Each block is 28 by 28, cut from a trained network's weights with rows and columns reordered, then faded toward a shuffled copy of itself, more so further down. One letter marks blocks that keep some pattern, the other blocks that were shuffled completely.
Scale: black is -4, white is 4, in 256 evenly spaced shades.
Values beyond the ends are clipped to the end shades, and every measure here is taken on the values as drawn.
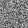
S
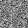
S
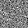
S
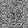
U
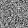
U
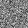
S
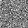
U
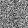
S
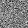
S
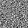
U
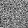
U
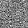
U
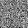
U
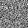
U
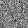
S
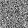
S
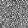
U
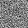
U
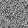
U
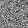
U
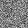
S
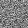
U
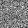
S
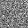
U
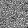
U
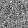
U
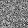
S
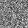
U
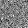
S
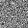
S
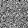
U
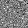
S
